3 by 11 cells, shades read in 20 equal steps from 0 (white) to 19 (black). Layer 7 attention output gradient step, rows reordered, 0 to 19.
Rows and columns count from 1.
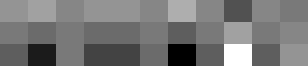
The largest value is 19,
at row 3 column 7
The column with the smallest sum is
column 9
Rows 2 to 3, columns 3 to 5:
10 11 11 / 10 14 14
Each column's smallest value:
8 7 9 8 8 9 6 9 0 9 8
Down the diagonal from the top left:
8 11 10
